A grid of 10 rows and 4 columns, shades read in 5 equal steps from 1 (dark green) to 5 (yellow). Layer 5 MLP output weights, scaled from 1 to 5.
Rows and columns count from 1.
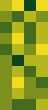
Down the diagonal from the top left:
4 2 2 4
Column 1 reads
4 3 2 3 2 3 3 3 3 3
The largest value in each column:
4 5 4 5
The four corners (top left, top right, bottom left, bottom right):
4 5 3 4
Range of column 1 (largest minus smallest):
2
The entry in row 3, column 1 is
2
